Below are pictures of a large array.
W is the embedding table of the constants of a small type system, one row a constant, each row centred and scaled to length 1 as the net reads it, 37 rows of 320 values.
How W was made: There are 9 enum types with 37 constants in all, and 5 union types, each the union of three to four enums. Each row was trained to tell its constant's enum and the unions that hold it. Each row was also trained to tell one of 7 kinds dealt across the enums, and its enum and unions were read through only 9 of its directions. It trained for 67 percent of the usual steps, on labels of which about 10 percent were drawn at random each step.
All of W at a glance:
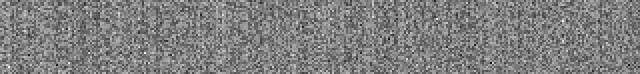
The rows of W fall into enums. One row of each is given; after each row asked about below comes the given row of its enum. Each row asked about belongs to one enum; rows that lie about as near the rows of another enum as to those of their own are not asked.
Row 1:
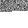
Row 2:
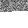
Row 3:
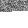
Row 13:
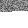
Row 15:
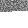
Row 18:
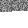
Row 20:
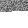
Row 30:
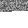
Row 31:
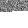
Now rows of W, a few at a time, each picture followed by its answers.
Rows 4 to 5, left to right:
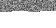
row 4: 30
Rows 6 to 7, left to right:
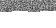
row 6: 20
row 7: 1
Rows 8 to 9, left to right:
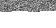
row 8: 13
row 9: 20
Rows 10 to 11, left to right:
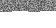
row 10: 18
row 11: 15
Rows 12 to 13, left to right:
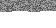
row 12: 13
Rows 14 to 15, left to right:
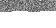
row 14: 2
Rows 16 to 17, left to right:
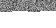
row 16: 15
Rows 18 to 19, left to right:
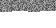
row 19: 18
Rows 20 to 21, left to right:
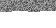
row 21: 18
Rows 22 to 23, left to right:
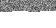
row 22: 3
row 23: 1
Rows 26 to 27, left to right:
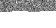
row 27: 2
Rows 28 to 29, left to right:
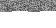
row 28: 13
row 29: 13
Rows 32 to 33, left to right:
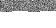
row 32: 20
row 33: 1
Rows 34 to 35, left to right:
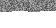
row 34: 20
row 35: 18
